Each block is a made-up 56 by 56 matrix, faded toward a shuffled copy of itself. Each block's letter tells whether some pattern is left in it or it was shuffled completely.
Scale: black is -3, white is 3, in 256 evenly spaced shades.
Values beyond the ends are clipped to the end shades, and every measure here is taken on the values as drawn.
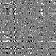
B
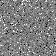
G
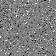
G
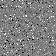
G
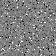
G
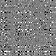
B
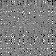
B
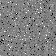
G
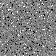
G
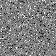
G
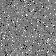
G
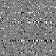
B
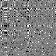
B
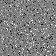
G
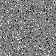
G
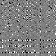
B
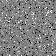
G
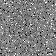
G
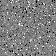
G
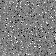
G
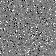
G
